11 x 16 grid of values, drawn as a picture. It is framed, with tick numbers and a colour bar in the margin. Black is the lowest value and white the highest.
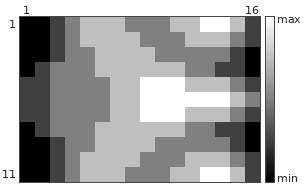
Ninth with the highest average: centre. Mirror symmetry: top to bottom. Calmest part: middle left.
